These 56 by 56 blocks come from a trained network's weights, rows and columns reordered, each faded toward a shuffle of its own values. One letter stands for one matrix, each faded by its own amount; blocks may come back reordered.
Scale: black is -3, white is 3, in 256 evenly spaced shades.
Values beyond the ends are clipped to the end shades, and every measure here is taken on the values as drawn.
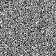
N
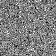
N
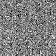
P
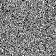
N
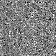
N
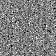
N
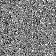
N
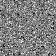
N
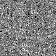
N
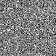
P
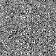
P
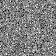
N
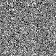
N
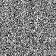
P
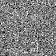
N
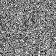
P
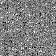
N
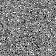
N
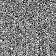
P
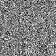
P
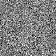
P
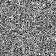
P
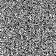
P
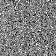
N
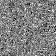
N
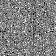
N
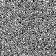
P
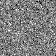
N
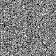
P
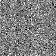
N
